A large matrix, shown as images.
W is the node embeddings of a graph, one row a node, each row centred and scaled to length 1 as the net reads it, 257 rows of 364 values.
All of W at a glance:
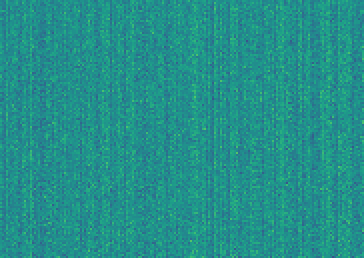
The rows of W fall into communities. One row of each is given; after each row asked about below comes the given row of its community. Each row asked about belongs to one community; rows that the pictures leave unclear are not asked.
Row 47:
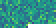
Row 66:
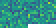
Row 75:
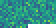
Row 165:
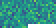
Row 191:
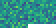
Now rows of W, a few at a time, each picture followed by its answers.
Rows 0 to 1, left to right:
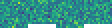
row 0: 47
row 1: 165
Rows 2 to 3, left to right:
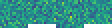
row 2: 47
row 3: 165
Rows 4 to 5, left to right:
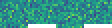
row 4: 165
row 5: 66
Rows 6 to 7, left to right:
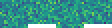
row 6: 165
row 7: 191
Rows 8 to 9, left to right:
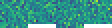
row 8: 191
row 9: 165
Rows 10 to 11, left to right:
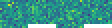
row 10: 191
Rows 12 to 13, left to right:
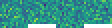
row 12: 165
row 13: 47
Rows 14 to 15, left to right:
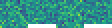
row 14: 191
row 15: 66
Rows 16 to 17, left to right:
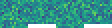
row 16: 66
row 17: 191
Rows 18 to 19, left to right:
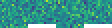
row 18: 66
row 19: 191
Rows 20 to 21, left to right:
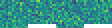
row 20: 66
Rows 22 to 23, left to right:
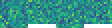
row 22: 191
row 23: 66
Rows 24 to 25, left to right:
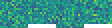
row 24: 165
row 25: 47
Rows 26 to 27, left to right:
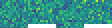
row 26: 165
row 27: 75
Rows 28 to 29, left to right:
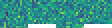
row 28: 165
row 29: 66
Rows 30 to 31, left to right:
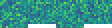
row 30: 66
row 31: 165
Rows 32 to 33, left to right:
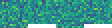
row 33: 66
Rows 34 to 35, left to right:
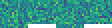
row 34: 47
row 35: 75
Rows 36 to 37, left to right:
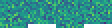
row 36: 66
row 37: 66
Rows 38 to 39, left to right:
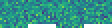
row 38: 191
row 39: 165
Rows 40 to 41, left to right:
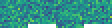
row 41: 66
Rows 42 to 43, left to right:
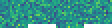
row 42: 191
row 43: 66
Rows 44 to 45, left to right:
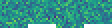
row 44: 75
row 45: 191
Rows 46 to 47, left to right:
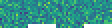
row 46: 47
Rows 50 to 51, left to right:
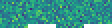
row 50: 191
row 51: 75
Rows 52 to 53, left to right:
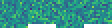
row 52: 191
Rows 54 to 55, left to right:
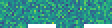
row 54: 75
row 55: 165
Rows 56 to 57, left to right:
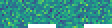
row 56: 47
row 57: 66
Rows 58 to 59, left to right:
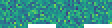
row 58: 47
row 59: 47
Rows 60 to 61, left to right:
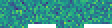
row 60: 75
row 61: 47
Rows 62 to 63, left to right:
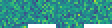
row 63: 165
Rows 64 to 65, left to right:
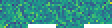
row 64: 191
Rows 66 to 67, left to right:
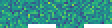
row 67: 47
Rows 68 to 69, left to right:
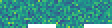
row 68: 75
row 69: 66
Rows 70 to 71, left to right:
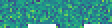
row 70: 191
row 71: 66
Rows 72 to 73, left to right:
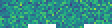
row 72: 191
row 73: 165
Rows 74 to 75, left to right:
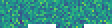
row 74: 47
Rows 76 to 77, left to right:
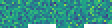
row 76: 47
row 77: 47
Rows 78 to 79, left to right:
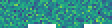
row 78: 47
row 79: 191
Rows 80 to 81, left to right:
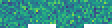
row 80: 75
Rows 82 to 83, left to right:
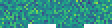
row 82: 47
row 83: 165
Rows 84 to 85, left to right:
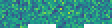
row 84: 165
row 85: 66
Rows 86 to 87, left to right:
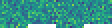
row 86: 191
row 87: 165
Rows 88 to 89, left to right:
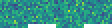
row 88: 75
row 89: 191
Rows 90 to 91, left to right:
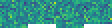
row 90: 66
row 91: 66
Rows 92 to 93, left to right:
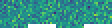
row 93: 165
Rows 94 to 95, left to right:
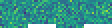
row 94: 47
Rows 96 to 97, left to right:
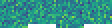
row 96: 66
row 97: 165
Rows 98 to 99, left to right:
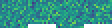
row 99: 165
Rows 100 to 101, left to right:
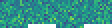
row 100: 165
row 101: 165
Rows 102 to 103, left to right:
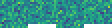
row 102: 66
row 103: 191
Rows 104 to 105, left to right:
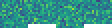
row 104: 165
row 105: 66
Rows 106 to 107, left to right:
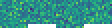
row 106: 66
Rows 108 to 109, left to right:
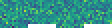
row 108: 75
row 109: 47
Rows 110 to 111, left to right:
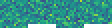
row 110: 66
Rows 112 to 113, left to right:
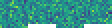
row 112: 191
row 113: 75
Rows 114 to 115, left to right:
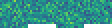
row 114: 165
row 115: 75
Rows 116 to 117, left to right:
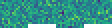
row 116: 47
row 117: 165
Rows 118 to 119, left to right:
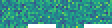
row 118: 66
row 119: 66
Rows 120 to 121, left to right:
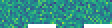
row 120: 47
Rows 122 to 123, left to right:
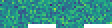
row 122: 47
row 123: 75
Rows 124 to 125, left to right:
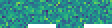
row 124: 191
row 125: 66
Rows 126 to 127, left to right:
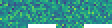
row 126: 75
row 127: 191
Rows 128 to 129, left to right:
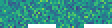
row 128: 75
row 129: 47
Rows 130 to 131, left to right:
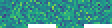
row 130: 191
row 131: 66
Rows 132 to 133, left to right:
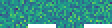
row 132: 191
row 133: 165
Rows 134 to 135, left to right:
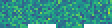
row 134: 165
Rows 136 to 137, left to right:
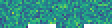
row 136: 47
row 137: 165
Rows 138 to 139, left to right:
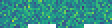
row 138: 165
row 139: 165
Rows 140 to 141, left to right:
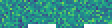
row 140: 47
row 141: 47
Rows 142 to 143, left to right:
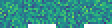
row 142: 165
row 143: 47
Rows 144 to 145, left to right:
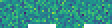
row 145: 191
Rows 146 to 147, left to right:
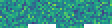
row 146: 66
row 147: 66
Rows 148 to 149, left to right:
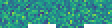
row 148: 47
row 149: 47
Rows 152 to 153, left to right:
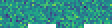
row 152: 191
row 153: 75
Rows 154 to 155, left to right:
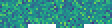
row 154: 165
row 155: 75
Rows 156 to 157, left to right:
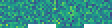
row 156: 66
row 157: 191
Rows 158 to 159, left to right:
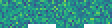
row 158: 75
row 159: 165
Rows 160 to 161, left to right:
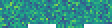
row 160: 191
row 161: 66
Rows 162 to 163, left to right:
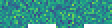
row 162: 75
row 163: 47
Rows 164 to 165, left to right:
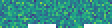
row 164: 66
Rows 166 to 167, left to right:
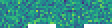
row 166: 47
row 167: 47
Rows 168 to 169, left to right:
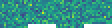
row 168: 165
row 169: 47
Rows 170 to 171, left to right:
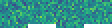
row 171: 165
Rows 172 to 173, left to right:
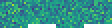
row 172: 165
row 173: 47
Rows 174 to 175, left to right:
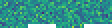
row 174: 75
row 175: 191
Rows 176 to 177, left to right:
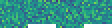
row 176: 47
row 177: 191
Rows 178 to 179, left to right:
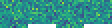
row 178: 191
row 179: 66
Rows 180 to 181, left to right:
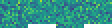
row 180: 47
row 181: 75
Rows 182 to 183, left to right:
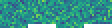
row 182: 75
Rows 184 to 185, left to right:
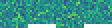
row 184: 165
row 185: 191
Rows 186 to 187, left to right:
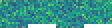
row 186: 75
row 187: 75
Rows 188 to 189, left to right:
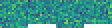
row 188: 66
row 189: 66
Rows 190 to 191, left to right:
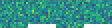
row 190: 191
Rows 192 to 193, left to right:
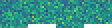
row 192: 66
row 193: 75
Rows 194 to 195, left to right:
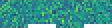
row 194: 165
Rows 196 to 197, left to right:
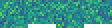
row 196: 165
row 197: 191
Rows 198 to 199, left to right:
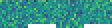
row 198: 47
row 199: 165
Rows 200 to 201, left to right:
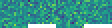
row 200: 66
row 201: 191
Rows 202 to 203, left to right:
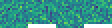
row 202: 191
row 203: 47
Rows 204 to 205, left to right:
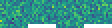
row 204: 191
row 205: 165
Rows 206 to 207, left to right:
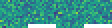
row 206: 66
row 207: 191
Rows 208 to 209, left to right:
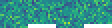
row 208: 165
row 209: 75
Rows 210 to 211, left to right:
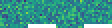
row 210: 191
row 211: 47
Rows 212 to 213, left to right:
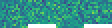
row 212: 165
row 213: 191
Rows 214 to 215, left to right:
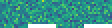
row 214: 47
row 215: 191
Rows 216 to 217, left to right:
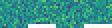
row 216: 47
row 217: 47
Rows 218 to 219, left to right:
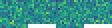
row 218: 75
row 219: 165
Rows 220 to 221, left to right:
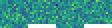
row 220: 47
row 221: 47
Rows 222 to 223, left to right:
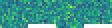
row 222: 47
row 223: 66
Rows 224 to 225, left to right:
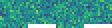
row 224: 191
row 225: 165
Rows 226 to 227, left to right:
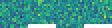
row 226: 165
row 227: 165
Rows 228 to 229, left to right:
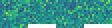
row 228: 66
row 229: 75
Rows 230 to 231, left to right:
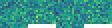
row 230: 75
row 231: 47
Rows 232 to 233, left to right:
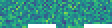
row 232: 66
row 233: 66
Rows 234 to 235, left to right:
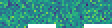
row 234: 75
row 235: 191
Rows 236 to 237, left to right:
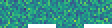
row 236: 47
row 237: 165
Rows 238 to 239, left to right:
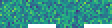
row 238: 165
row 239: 47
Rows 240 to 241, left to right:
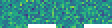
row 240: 66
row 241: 191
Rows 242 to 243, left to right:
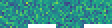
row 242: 75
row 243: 75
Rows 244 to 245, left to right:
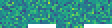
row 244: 47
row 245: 66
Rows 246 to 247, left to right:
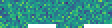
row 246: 191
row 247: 75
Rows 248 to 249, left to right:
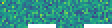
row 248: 66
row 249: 165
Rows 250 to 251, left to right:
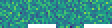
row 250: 165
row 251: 165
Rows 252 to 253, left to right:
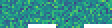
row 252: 66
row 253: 75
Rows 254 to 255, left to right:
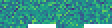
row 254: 75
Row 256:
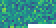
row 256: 66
